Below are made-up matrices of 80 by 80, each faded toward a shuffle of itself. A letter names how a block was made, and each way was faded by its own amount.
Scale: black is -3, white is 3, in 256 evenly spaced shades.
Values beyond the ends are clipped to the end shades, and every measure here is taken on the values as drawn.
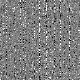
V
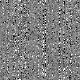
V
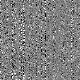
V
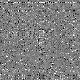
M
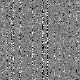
V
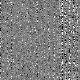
V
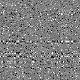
M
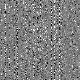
V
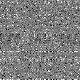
M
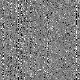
V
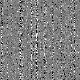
V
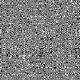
M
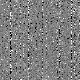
V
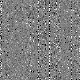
V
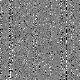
V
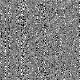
V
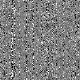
V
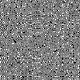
M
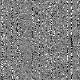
V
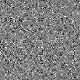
M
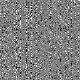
V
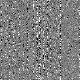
V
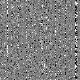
V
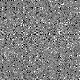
M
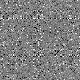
M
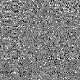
M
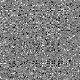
M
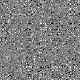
M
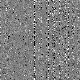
V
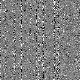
V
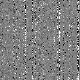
V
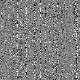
V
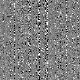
V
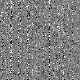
V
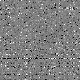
M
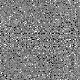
M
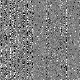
V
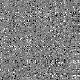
M
